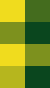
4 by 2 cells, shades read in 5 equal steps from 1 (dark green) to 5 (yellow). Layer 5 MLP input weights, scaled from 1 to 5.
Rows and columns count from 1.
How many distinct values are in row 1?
2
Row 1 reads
5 2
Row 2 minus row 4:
-1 0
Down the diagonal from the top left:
5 1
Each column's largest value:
5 3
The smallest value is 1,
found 2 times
